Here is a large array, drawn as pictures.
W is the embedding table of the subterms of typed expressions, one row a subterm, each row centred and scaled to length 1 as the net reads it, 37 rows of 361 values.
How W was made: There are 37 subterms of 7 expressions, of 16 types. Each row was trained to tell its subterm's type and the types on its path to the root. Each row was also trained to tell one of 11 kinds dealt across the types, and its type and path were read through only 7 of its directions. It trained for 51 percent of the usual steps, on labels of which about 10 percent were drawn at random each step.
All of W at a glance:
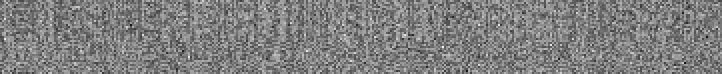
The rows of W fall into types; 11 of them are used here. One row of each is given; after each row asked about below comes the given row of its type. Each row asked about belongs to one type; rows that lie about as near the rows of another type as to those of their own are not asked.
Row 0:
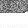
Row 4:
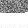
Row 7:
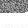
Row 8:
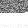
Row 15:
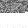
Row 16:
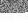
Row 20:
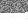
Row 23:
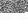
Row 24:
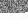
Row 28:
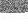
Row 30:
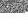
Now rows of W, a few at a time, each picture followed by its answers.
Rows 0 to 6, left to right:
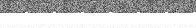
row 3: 20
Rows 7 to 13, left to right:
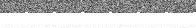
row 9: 7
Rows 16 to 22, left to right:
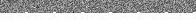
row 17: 7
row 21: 28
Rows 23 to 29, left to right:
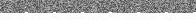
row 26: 23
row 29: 28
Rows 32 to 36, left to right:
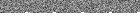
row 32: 7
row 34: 20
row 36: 15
